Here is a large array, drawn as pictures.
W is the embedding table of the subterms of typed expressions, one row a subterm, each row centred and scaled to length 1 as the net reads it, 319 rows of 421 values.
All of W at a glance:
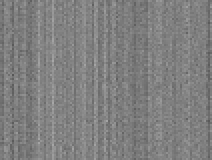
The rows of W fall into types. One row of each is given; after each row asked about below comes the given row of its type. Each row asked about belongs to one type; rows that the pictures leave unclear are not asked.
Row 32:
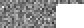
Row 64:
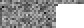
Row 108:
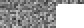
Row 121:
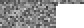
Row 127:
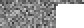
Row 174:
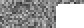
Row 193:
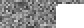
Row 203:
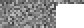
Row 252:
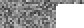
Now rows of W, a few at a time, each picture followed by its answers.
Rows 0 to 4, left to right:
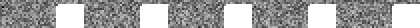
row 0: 64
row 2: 203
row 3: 252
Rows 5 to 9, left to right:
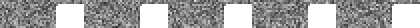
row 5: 252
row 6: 174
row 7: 252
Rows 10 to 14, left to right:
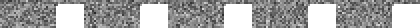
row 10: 121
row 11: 252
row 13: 32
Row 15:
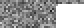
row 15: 193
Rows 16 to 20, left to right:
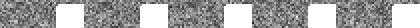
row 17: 193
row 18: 64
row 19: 203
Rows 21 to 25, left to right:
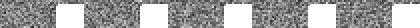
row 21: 203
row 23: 121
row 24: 108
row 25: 108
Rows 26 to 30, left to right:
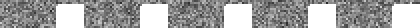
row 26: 193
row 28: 174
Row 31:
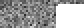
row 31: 127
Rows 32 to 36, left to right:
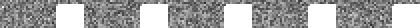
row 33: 252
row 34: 64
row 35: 108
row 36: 193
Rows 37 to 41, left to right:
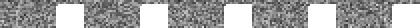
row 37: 108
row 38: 193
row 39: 127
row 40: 64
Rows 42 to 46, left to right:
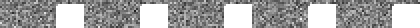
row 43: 193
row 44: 108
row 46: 127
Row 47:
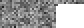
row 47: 64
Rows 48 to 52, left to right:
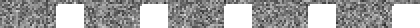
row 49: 252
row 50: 121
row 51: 127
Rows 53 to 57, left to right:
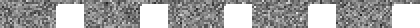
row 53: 252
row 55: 203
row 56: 108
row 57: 203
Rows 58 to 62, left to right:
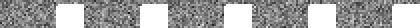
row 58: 203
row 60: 127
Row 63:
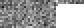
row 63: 108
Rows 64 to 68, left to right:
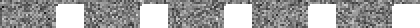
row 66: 252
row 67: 108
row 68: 121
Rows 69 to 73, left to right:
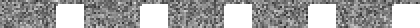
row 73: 252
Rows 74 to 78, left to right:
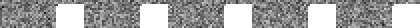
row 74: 64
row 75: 108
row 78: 121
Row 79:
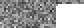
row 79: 193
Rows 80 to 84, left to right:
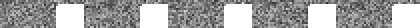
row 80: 203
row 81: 64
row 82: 108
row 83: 121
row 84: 193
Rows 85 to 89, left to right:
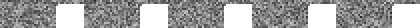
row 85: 121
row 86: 127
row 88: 252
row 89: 174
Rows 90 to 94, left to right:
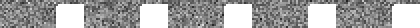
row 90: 127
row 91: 64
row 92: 127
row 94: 127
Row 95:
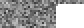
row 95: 252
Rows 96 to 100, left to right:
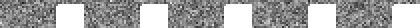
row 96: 127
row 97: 252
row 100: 193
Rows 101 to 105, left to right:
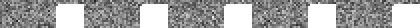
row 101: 64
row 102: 127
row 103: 193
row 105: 108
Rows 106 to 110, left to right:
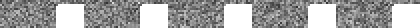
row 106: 127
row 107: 127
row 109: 193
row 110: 64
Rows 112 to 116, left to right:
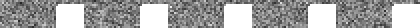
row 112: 174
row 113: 121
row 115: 127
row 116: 64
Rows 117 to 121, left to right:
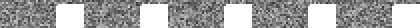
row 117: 108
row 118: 121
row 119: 64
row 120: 203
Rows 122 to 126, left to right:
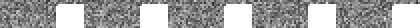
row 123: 121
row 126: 252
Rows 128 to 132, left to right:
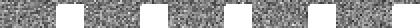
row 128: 108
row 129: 108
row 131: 174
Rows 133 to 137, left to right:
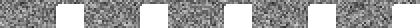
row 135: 127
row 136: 174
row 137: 193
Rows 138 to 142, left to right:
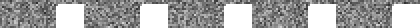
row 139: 203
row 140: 108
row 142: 203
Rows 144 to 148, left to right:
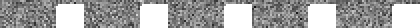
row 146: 108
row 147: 64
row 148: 127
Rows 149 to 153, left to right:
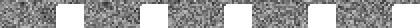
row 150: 193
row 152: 127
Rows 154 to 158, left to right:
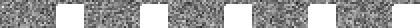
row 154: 32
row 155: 108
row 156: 174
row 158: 64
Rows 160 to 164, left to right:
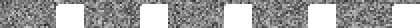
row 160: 203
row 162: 252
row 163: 252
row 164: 121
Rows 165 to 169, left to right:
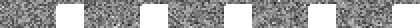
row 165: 203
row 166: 127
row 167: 121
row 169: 252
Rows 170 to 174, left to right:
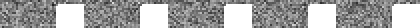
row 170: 121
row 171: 127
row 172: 121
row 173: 203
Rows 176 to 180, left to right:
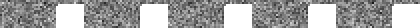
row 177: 174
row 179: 32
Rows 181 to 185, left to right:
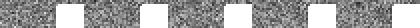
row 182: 127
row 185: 32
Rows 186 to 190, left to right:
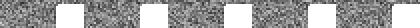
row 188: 121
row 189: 127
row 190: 127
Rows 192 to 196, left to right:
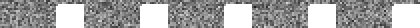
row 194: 203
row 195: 108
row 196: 64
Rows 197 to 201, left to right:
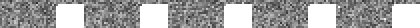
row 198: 64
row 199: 108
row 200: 193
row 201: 121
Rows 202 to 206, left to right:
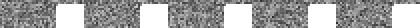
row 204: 64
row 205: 121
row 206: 121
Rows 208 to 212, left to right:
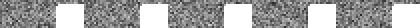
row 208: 64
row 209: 203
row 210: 203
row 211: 174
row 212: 108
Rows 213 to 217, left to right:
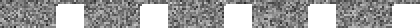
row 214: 127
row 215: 108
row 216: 64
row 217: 121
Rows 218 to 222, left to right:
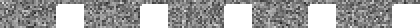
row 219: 108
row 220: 32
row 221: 121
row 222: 108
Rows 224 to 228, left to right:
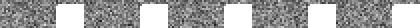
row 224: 193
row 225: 127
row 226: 121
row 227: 108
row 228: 203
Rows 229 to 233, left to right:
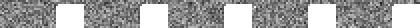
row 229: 127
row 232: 32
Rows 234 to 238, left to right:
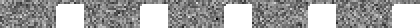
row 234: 174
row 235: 252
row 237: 252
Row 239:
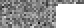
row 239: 64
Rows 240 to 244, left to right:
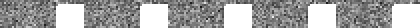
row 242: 108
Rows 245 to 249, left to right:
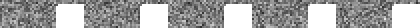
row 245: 64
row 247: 174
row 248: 252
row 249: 252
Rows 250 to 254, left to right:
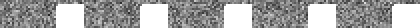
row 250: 32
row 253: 193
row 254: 127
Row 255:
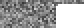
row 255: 193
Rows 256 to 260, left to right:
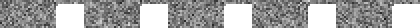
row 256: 203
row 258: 108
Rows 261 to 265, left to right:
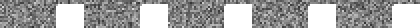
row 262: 108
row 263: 32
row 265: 193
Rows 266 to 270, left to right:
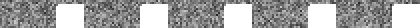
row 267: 193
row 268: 32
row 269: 64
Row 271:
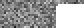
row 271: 203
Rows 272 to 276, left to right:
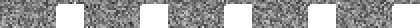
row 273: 252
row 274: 203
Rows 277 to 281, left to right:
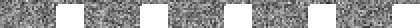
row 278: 121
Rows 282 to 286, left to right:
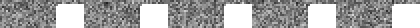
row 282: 193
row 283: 32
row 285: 127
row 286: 121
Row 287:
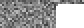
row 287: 127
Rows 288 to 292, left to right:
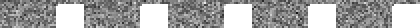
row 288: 121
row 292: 174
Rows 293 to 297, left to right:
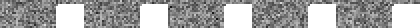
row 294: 108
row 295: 64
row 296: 174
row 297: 64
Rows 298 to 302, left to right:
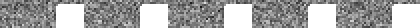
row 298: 174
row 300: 108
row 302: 193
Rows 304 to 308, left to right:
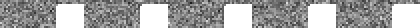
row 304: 193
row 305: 127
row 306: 127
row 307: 64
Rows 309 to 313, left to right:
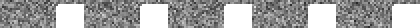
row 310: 193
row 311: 252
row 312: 193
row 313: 174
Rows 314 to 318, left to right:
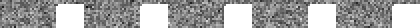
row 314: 64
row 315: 108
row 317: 121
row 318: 174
